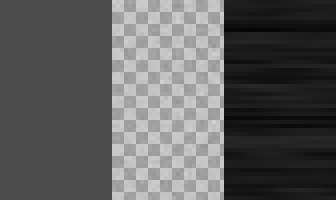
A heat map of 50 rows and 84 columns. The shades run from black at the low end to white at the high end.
The table splits into one row of 3 panels. Panel 1,1: low, flat. Panel 1,2: high, checkered. Panel 1,3: very low, streaked across, faint in contrast.
